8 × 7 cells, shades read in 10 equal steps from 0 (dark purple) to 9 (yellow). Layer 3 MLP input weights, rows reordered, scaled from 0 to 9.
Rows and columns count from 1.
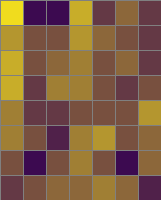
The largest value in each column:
9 3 5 7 6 4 6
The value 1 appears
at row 6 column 3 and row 8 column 7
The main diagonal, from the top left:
9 3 4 5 3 3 4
